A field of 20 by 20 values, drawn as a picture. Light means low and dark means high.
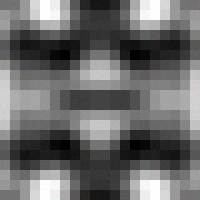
Slope: none. Mirror symmetry: left to right and top to bottom. Average level on the scale: 60%.
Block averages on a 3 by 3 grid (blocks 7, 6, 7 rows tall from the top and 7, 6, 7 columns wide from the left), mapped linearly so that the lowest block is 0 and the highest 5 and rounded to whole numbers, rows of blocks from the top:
2 5 2 / 0 1 0 / 2 5 2
